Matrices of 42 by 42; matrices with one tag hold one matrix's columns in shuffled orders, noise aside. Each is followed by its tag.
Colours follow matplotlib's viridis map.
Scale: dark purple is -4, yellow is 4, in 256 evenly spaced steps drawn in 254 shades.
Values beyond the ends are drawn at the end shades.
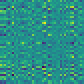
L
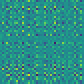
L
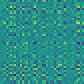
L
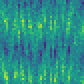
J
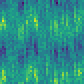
J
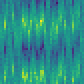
J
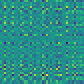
L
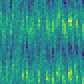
J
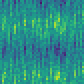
J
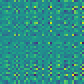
L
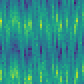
J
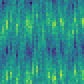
J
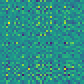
L
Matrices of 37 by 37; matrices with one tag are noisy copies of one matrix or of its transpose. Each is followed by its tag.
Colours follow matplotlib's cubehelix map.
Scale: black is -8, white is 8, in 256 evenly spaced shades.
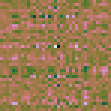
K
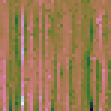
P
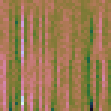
P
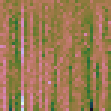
P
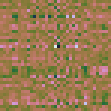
K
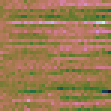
P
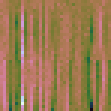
P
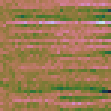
P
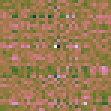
K
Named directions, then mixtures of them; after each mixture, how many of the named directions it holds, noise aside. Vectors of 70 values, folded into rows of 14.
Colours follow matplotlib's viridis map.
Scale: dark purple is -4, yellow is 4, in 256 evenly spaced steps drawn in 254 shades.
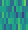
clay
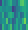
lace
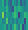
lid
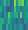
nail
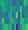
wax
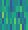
two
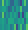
three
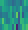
one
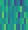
three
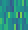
three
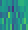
three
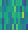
three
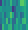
one
